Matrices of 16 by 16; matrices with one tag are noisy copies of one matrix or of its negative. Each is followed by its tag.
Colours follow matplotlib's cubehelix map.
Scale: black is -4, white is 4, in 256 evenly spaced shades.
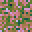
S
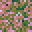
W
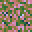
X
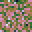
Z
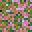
W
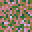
X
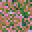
W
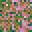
W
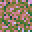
X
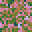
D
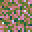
X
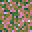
S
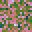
D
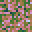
S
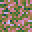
S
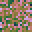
D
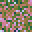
Z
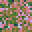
D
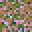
X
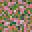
X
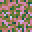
X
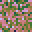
Z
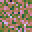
X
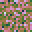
Z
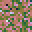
W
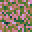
X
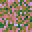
D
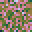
Z
